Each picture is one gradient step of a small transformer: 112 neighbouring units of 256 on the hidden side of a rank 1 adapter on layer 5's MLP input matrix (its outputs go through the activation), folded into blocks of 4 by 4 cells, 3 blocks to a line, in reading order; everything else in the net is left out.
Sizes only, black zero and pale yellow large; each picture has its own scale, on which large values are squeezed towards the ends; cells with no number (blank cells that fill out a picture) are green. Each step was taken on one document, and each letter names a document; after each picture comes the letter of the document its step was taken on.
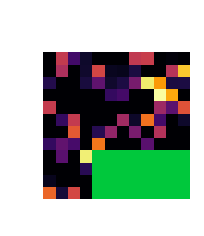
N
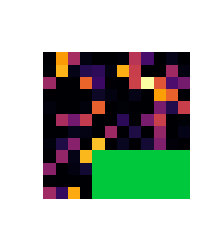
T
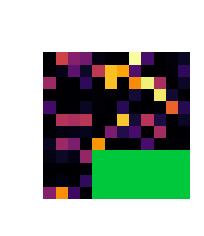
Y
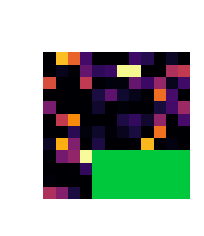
N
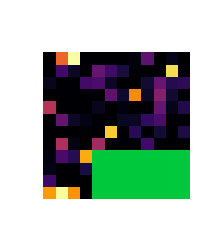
T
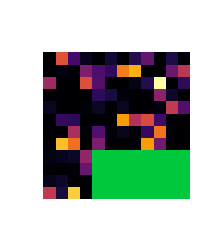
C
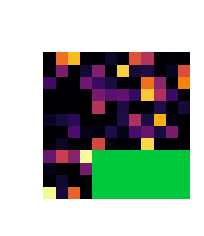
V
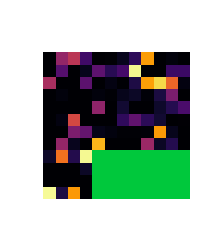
C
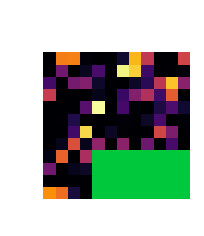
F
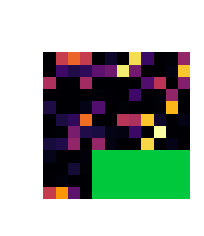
Y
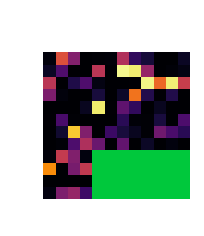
F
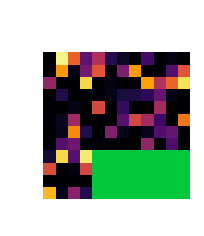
V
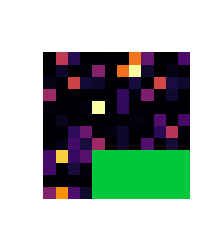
F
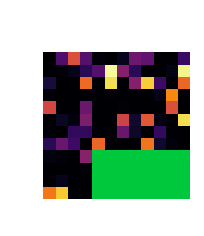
Y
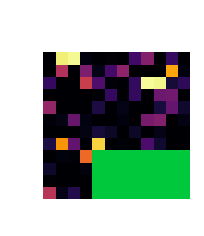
T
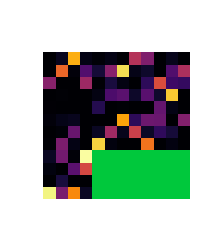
V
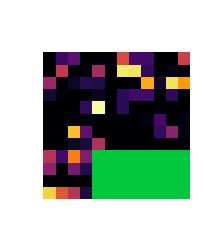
F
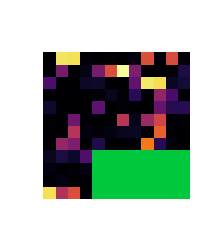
C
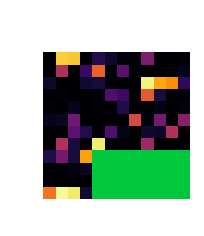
V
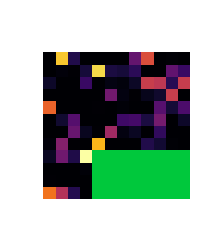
N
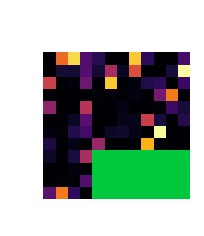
Y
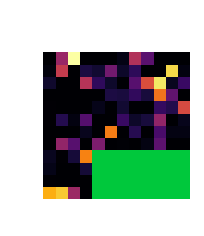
T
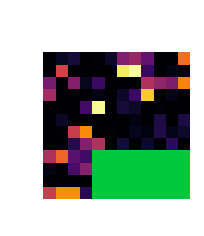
F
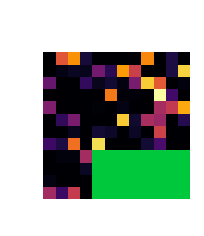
N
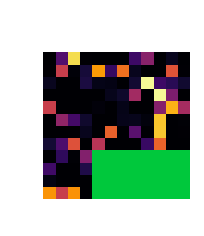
T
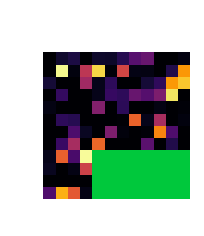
V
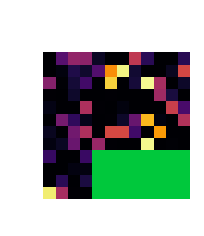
Y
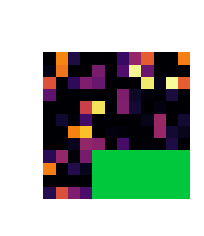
F
